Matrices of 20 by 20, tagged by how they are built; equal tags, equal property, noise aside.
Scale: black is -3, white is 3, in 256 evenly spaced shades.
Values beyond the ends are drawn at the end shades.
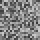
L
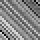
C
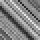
C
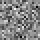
L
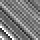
C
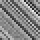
C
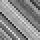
C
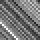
C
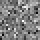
L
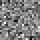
L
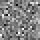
L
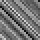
C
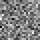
L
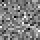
L
